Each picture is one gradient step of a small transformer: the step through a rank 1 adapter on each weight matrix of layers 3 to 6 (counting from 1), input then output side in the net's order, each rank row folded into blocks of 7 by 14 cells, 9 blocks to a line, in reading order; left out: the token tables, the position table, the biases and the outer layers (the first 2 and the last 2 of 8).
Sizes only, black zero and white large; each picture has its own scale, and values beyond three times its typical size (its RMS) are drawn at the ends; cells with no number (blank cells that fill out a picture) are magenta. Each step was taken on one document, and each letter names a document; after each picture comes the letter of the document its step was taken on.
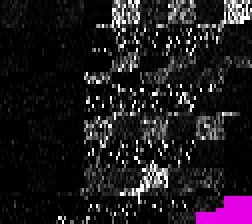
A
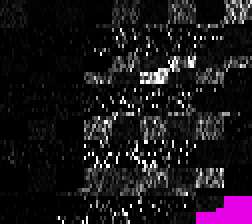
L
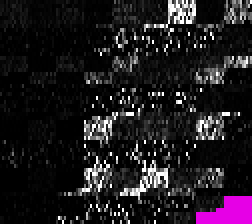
L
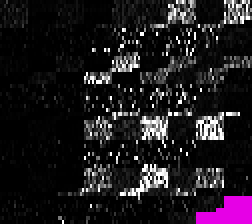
A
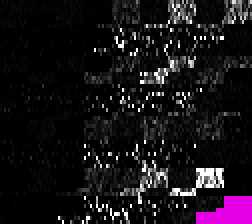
L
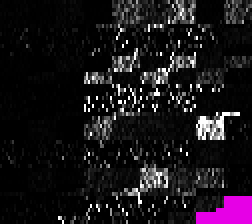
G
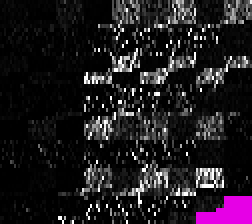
G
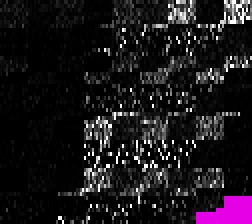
A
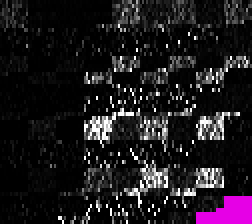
G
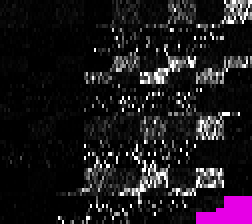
L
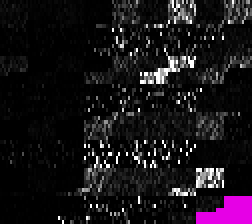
L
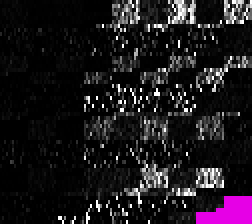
G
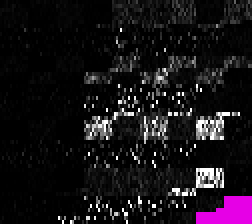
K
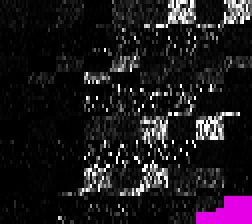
A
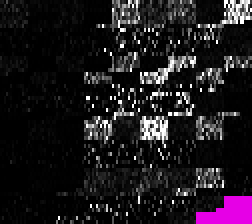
A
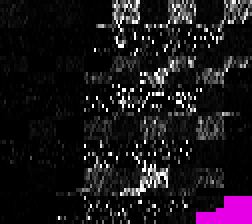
L
